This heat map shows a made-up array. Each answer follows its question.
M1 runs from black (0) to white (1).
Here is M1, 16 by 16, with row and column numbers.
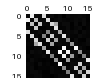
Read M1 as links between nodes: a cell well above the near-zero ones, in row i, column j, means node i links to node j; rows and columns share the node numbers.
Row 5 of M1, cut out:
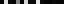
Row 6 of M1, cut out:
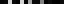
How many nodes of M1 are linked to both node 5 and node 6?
0
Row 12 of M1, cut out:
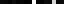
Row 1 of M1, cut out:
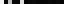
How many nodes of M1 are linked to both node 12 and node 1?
0
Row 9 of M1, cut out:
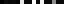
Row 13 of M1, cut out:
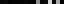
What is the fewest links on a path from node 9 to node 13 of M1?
1
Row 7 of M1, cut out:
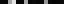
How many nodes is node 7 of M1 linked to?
4
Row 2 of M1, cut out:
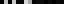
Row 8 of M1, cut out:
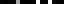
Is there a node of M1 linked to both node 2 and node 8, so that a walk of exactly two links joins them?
no
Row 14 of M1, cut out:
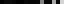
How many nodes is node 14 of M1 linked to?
3
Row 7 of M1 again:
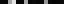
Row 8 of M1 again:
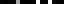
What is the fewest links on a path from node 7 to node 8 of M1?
4
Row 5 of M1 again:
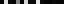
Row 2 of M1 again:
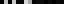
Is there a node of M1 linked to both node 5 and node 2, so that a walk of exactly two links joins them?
yes
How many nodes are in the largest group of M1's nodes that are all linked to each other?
3
